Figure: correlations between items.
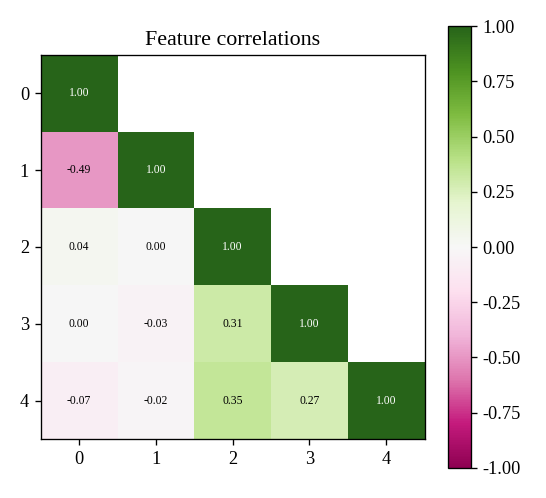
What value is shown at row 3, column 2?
0.31
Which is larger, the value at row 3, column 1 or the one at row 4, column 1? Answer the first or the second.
the second
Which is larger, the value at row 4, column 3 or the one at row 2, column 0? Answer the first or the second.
the first
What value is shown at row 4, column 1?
-0.02
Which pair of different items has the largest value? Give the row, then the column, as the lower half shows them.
4, 2
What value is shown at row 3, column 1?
-0.03
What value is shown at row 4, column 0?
-0.07
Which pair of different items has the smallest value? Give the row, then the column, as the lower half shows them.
1, 0
